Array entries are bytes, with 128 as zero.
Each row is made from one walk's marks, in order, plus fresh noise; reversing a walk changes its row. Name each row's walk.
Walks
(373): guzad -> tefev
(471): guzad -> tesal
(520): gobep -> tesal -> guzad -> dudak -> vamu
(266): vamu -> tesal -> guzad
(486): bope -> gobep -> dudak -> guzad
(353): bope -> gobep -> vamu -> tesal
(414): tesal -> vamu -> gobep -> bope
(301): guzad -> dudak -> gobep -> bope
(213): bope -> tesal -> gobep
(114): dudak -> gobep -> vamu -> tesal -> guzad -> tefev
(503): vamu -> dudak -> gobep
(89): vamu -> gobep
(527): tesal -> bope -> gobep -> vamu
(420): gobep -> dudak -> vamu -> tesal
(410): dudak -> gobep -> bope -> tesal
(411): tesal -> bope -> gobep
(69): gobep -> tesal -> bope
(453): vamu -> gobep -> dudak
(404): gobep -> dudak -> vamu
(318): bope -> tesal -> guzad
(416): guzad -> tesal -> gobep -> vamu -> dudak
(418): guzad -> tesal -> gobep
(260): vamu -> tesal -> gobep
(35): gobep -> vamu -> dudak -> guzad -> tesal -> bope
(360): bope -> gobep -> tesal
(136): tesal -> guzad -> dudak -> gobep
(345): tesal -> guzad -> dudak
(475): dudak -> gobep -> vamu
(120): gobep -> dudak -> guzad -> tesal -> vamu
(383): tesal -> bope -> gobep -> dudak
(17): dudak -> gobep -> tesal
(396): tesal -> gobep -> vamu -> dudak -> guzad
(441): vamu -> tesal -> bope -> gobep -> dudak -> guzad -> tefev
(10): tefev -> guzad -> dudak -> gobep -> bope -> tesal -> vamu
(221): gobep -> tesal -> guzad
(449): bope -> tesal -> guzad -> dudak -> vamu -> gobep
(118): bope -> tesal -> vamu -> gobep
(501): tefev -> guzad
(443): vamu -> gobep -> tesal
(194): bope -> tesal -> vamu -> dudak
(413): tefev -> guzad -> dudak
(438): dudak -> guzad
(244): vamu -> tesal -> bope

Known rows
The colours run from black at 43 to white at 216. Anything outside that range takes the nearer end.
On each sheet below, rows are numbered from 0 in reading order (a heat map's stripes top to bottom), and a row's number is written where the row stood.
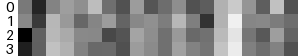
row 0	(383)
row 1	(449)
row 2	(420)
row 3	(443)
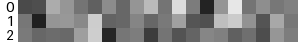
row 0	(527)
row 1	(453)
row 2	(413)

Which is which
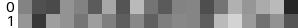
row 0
(301)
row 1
(136)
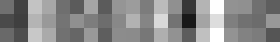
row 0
(118)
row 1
(475)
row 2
(260)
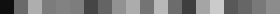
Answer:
(120)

